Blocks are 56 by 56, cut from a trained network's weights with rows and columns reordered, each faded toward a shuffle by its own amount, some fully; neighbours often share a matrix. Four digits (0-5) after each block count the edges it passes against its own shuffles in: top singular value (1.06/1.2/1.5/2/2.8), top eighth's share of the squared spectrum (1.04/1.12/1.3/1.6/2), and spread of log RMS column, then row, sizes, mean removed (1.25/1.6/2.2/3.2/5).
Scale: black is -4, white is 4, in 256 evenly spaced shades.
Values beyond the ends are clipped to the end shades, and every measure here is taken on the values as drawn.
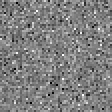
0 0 0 0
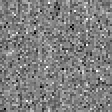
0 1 0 0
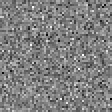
0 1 0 0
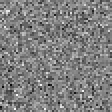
2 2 0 0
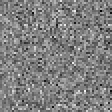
2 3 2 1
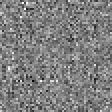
3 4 2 1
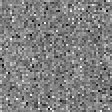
0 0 0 0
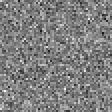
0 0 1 0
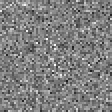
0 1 0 1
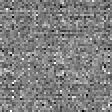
3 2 2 0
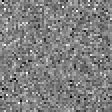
0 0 0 0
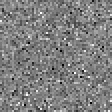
0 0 0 0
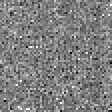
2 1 0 1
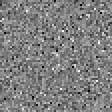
0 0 0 0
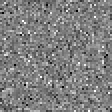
0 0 0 0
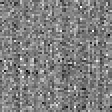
3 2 0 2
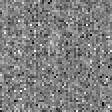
2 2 0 1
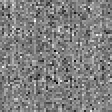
2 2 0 1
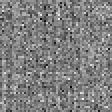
2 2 0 1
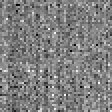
3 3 0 2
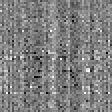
4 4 1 3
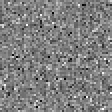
1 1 0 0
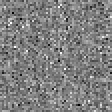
1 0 0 0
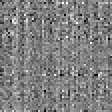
3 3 0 3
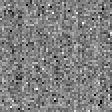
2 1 0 0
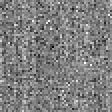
2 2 0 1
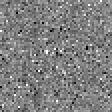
1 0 0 0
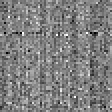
3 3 0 2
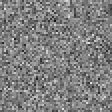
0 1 1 0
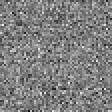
2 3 0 2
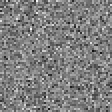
1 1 0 0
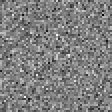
1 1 0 0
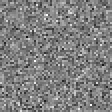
2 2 0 0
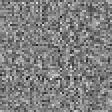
3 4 1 2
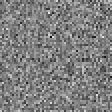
3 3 1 1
